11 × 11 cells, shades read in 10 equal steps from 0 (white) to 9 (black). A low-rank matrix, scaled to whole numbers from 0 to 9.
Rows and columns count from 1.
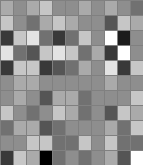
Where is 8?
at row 3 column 10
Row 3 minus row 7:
3 -1 -3 -1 4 2 -3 0 -4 4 2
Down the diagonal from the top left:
3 4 1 2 6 4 5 4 3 5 0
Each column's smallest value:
1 2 1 2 1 2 2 3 0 0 0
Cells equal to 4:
36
